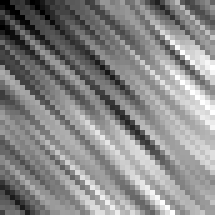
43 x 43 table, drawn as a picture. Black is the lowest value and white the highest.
The field climbs toward the bottom right. No row or column stands out. The histogram is bell-shaped. Neither half mirrors the other. The ninth with the highest average is the middle right.
